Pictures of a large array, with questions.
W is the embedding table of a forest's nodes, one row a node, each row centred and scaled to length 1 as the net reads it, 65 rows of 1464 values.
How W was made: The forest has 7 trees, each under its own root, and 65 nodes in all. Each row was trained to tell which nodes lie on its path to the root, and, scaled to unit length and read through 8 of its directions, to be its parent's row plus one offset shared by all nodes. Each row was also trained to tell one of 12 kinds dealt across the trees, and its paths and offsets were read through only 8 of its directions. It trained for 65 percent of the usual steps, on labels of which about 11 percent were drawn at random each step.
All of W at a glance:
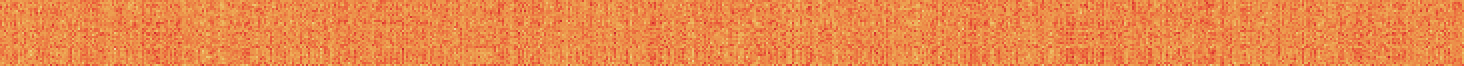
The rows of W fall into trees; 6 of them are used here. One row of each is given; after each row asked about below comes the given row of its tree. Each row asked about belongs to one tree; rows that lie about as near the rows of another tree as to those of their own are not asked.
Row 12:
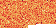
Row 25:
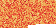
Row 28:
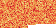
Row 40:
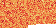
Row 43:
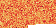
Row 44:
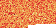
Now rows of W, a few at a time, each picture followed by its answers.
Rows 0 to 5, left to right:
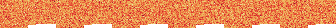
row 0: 12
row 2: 28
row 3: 12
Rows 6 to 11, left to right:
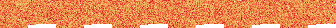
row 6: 28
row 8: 12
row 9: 28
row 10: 12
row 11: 12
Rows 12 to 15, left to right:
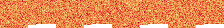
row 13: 44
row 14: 12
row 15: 44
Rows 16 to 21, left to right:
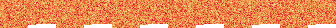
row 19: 12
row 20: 28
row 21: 28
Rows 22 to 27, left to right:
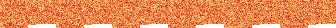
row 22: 25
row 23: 25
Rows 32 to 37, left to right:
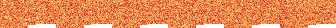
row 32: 44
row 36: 44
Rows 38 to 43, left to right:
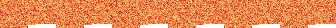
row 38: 28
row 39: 44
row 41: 44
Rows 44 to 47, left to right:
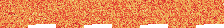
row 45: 12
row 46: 12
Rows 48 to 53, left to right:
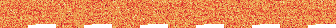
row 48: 28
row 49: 44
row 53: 28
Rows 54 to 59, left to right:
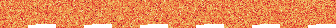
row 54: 28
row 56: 44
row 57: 44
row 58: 44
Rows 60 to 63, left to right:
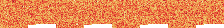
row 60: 44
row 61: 28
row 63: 28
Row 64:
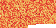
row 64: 12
